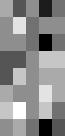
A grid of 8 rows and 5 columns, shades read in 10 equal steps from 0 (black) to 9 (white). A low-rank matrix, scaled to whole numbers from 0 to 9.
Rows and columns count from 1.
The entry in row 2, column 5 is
5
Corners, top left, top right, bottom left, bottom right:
6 4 5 3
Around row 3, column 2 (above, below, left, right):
8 3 5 4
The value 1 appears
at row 1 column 4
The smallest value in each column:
3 3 4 0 3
